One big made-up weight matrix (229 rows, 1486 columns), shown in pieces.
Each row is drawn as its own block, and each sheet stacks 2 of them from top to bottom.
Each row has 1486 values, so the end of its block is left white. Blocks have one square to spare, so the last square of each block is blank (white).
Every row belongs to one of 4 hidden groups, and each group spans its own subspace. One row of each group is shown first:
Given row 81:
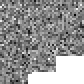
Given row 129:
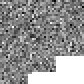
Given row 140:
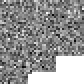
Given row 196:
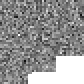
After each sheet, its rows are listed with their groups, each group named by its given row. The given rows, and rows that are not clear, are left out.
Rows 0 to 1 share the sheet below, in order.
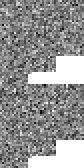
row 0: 140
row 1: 196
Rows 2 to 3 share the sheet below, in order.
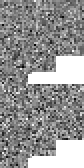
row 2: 140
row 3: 81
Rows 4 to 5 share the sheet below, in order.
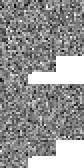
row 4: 129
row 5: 196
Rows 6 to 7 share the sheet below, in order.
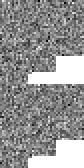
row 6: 81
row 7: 81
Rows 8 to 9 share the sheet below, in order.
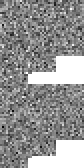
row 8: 140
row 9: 129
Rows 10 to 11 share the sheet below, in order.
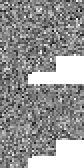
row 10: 196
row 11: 81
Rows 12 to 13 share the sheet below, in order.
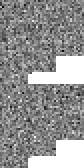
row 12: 129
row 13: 140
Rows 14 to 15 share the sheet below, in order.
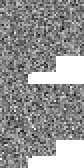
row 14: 140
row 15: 140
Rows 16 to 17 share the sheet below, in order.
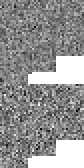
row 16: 129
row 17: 196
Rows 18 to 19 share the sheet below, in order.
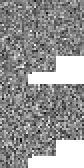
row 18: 140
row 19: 81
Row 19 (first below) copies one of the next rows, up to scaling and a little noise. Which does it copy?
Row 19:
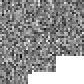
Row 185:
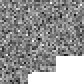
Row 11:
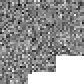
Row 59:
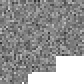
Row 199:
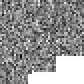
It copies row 199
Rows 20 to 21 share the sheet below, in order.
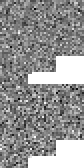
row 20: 140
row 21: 140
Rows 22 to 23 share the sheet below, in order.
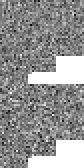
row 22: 81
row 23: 196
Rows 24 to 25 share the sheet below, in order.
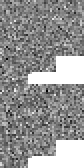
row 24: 140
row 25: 129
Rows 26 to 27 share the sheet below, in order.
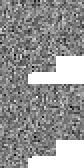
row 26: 81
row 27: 140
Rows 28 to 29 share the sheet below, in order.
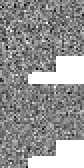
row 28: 129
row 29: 140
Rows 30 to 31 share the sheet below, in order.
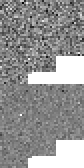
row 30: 196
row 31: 196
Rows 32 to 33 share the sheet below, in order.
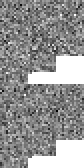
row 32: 81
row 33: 129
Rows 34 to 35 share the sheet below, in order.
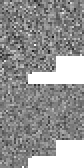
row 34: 140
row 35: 81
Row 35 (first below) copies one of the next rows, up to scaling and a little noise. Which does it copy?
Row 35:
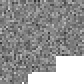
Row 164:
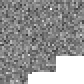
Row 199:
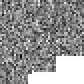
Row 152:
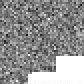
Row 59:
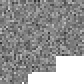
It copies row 59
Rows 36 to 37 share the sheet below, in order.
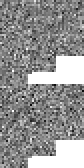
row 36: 81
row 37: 129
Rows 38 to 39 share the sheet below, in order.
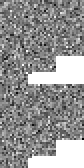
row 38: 140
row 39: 81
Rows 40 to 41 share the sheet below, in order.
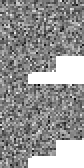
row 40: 140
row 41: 81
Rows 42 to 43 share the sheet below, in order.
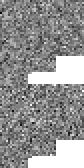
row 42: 196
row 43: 129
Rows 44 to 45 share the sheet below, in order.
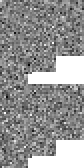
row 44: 140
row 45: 140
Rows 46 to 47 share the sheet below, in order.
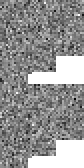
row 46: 129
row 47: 81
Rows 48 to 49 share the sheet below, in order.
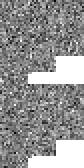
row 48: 129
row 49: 196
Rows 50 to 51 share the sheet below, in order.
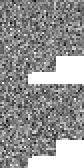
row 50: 140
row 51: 81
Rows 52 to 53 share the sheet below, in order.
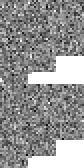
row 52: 129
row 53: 81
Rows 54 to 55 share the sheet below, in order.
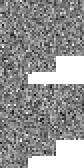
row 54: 140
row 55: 81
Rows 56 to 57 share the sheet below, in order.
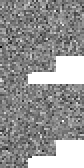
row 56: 129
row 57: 196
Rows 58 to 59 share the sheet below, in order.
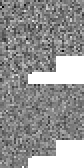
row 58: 129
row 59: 81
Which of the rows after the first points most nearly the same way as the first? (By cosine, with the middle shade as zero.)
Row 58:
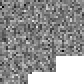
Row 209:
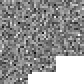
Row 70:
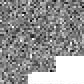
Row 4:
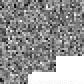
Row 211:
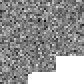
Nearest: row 4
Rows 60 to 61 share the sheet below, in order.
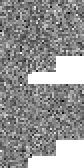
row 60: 196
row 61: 140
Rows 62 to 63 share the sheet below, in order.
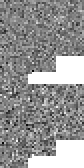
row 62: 140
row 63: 196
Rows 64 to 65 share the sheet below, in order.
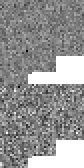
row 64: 129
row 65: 129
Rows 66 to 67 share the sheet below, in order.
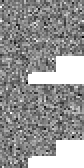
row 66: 81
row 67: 140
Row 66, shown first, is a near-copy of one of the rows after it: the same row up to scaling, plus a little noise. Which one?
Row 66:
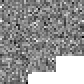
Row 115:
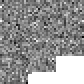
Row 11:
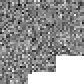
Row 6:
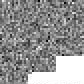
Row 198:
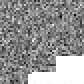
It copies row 115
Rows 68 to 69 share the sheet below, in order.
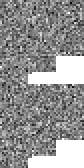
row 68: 196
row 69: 81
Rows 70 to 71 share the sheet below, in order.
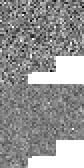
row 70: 129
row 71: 81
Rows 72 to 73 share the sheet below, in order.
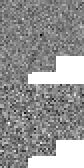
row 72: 81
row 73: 140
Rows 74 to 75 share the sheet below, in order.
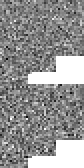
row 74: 140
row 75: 140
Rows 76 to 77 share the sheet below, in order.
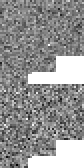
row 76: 196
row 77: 81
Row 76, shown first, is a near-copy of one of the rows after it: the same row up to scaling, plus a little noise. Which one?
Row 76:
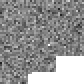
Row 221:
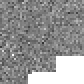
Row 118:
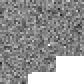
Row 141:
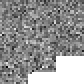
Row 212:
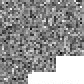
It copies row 118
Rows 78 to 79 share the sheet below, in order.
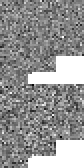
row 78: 196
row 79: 196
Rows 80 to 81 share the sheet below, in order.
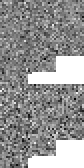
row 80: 196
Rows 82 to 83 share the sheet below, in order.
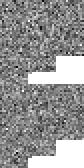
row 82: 196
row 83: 196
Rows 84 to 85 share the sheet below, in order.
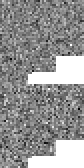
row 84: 81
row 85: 196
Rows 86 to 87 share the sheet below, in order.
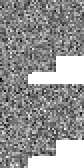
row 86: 129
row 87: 81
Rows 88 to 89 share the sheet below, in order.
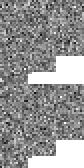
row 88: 129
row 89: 140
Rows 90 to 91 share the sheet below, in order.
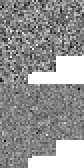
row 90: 129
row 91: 81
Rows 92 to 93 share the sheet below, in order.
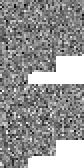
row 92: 129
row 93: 129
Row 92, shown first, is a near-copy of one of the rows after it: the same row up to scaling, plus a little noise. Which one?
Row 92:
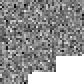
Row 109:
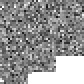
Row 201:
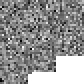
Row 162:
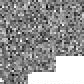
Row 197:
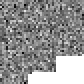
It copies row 197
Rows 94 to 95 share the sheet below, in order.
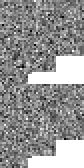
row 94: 140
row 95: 81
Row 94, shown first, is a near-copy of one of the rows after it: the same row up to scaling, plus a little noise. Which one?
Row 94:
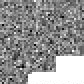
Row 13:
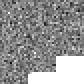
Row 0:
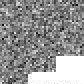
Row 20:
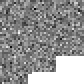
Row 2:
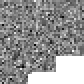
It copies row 2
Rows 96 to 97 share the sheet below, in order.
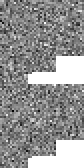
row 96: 140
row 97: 129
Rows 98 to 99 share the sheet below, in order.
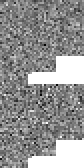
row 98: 140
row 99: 196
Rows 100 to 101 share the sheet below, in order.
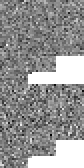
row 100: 196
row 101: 129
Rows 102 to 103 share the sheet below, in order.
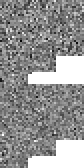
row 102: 129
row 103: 81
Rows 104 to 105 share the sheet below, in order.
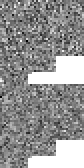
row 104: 129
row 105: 196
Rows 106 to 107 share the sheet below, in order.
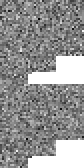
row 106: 196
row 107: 196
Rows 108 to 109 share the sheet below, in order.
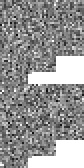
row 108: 140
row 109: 129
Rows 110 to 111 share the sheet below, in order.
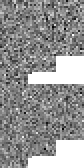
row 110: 196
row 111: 81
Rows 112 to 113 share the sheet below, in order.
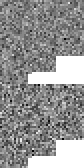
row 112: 140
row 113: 81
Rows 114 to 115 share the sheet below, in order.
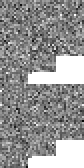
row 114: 81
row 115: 81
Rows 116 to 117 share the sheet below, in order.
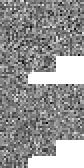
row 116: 196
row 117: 196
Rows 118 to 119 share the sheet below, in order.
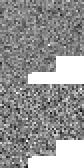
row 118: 196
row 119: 81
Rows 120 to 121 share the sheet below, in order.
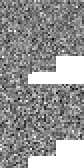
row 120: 81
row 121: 140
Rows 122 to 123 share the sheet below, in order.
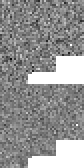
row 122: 81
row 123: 81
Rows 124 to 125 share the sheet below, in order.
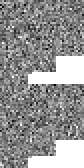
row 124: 129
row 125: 129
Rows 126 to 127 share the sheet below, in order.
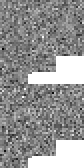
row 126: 81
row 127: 129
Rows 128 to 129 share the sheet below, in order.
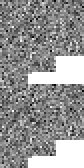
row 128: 129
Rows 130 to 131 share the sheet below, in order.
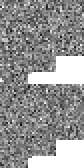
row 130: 129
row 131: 129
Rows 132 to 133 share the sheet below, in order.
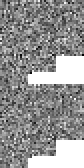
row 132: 81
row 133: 81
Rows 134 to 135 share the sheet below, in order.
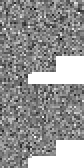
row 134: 140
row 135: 140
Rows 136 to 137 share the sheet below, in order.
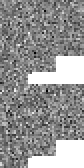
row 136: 140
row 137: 129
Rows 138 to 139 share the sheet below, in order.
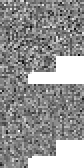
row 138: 196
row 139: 129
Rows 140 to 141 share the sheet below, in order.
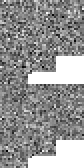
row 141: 196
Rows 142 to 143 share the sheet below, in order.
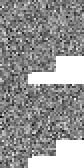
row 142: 129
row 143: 81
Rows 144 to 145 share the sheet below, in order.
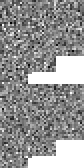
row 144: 140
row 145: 140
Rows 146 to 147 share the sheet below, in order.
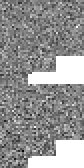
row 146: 196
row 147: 140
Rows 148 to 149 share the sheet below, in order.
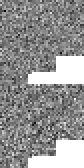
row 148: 196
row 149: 81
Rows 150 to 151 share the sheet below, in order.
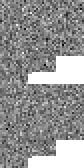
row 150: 81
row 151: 196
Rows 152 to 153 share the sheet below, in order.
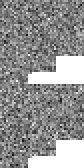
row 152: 81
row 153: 81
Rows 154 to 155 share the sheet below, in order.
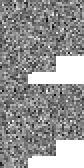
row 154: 196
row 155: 129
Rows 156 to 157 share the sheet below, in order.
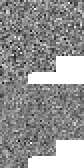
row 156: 140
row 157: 196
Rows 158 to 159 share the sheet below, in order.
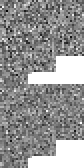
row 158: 129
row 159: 129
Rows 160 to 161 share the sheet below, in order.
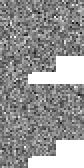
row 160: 140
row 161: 140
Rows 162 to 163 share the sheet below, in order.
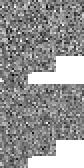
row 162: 129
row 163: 129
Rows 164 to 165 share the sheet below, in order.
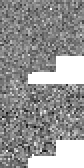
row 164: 81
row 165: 196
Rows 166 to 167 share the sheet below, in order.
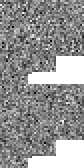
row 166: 129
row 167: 196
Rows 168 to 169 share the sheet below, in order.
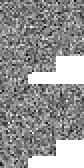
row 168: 196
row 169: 129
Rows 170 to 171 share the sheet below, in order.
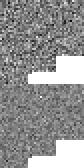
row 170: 81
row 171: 140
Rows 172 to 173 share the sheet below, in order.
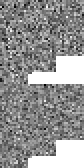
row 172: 129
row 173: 140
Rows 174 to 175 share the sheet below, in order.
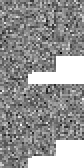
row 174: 196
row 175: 129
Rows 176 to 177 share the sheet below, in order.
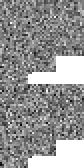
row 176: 140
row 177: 129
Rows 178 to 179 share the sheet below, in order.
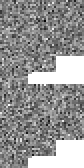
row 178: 196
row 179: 81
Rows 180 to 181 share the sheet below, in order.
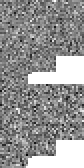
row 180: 129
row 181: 81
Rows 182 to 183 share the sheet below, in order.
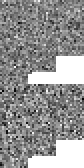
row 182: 140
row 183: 129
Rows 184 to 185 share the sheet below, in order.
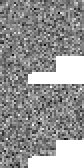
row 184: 140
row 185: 81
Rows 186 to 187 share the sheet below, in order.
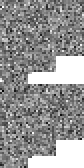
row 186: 129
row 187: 129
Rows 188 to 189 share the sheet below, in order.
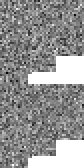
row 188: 81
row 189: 81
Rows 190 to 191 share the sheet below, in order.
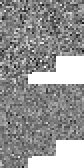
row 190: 196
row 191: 129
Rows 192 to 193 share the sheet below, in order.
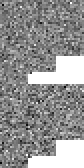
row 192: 140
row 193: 196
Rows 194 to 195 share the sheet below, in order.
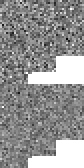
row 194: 140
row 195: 81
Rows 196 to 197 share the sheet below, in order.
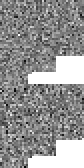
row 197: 129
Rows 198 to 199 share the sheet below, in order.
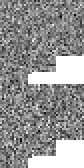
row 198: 81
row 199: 81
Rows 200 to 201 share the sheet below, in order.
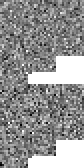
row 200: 140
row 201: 129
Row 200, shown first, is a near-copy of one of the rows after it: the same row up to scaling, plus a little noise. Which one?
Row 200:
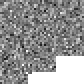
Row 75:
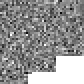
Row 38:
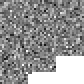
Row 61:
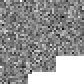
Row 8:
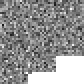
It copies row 38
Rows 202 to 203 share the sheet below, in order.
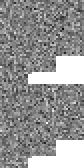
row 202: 140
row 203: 196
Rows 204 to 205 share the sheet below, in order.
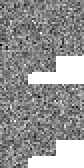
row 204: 129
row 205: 140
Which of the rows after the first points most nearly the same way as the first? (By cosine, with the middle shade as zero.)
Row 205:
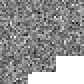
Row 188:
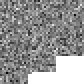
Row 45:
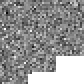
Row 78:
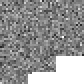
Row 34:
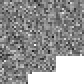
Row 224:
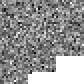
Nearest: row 224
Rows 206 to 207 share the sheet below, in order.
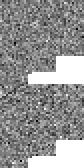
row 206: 81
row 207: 196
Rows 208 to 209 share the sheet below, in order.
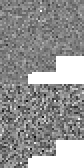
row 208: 196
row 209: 140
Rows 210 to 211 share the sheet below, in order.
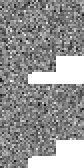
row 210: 129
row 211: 196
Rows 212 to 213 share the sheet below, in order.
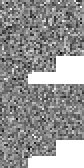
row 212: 196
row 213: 140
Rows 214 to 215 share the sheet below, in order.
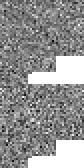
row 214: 196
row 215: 129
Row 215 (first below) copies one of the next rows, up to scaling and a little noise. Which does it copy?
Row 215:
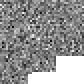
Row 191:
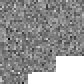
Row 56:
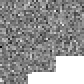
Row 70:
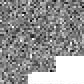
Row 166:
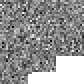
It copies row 166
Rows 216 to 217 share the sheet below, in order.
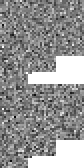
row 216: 140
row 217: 140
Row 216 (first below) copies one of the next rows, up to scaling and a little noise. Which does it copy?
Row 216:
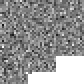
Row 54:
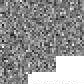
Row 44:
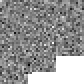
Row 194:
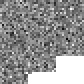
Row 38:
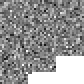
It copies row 54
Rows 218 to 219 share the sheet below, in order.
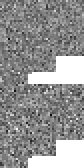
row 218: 129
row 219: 129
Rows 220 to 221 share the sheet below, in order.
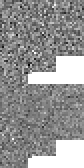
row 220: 140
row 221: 196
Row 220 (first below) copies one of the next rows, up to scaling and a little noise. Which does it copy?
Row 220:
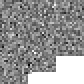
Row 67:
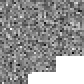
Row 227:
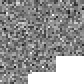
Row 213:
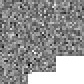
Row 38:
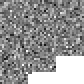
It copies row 213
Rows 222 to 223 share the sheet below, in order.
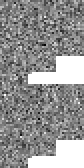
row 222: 140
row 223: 196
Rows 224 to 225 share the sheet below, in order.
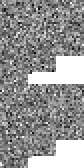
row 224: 140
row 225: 129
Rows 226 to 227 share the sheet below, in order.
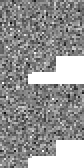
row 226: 140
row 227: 140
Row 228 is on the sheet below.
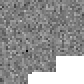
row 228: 129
